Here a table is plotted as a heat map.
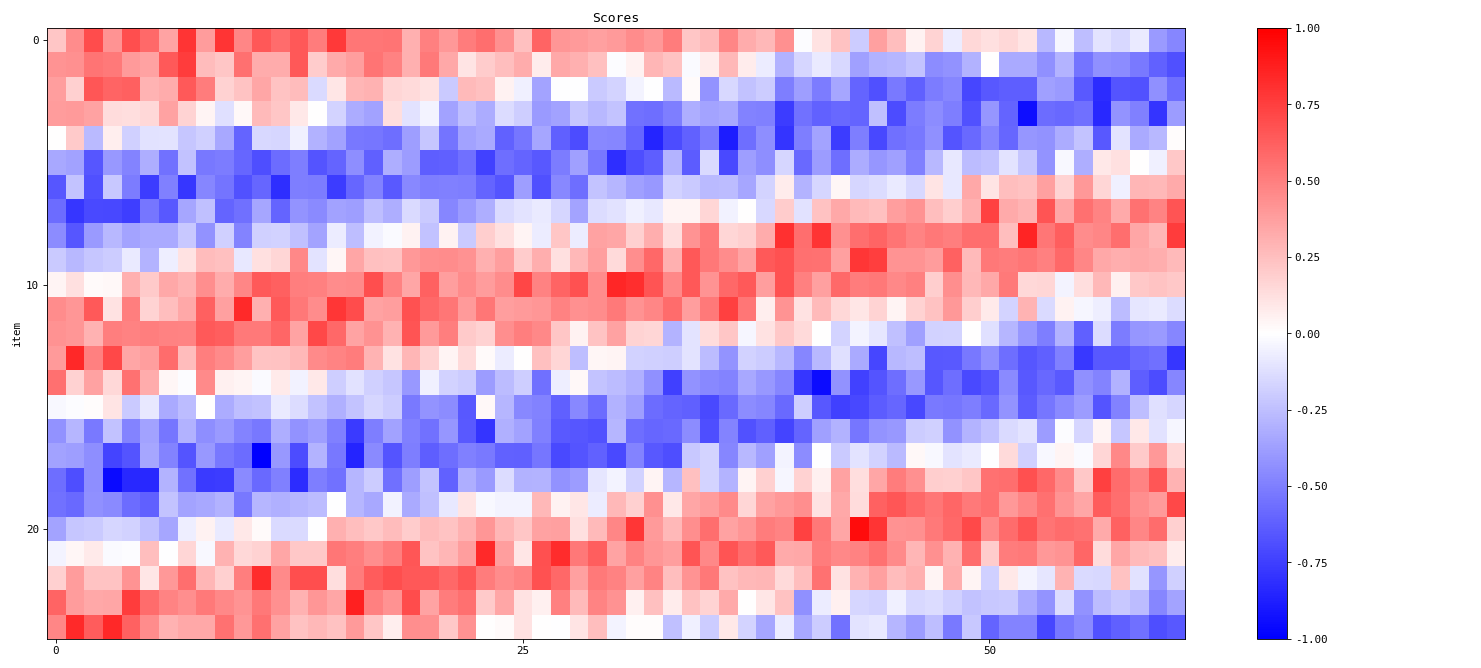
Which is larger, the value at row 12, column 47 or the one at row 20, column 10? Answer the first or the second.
the second
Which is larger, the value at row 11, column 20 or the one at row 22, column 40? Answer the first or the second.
the first
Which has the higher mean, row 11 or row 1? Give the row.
11
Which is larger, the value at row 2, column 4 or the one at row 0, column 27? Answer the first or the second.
the first
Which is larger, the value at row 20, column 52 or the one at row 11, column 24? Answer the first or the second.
the first
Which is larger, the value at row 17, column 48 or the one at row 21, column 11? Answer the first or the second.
the second
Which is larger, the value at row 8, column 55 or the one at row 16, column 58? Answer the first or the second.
the first
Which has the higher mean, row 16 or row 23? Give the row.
23
